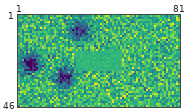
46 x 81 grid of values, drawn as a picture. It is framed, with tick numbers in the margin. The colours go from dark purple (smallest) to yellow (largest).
Calmest part: centre. Odd patch: calmer, in the centre. Mirror symmetry: none. Dips: three. Ninth with the lowest average: middle left. Odd rows or columns: none.
